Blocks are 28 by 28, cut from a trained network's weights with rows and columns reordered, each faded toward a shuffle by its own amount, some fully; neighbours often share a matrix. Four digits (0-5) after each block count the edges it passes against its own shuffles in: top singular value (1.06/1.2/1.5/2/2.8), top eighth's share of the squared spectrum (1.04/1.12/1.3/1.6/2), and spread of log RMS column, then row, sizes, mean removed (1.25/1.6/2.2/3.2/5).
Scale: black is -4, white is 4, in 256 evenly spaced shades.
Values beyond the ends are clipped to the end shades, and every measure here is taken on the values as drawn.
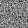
0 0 0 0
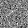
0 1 0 0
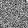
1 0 0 0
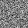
1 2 0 0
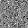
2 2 1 1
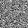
0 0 1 0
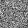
0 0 0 0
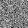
1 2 0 1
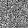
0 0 0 0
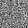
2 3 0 0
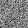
0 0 0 0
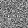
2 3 1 0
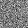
1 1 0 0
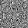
2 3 2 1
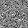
1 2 0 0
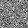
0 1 0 0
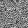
2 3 0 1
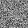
0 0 0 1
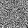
2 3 1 1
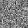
2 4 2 1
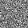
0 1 0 1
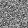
1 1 0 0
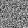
2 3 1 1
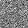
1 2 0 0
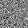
1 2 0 1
